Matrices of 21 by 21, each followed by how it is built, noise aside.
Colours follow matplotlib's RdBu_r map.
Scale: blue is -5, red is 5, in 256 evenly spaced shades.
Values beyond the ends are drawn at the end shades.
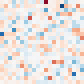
noise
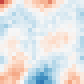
smooth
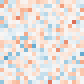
noise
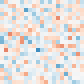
noise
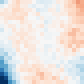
smooth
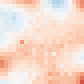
smooth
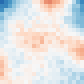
smooth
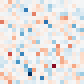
noise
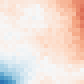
smooth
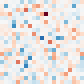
noise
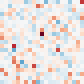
noise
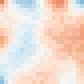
smooth
